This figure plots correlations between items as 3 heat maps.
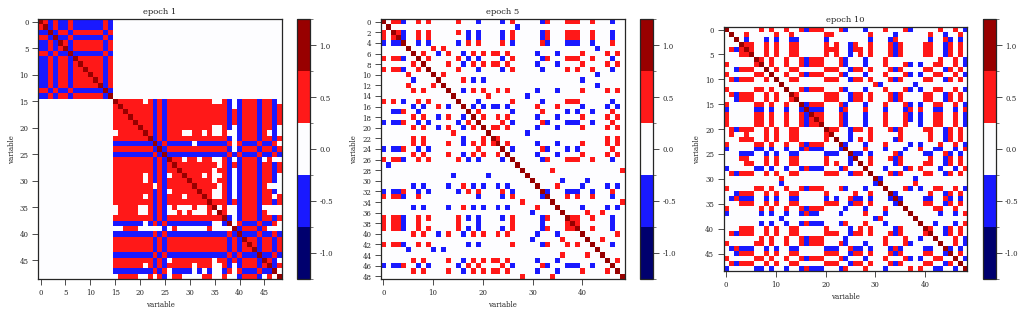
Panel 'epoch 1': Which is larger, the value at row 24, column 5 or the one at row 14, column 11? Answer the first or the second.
the second
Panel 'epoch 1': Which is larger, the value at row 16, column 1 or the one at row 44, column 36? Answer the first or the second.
the first
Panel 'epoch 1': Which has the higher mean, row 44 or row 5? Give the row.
5
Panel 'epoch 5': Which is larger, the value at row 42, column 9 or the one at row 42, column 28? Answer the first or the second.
the first
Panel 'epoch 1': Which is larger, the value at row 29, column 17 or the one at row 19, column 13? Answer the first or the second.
the first
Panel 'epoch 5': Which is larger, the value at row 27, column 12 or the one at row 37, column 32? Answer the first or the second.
the first
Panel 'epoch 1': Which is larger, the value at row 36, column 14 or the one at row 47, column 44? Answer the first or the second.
the second
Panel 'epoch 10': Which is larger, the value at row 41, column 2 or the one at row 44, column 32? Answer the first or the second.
the second
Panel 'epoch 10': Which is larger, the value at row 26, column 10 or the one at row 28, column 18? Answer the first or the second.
the first
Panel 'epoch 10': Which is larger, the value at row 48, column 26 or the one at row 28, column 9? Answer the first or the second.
the first
